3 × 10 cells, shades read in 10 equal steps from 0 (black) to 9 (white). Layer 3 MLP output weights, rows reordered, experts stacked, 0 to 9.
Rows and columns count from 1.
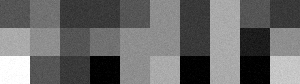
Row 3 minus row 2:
3 -2 -1 -4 0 1 -2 0 -1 2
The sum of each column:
18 12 7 6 13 16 4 18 4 14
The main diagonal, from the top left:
3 5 2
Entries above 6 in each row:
0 0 2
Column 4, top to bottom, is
2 4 0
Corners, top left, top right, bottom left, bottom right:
3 2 9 7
